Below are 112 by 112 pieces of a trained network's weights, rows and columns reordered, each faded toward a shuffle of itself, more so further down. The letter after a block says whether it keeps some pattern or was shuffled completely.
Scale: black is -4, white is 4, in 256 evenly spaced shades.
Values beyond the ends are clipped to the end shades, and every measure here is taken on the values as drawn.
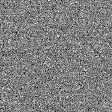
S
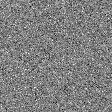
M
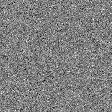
S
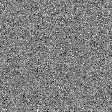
S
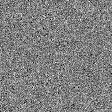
S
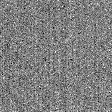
S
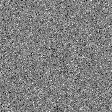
M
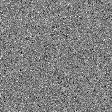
S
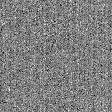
S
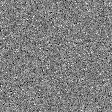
M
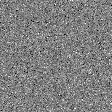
M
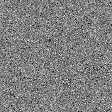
M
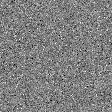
M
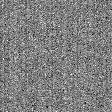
S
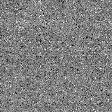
S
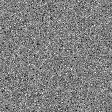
M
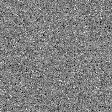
S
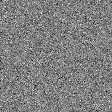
M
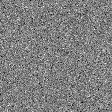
M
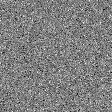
M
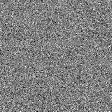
S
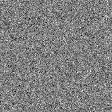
S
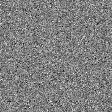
S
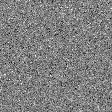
M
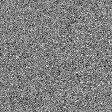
S
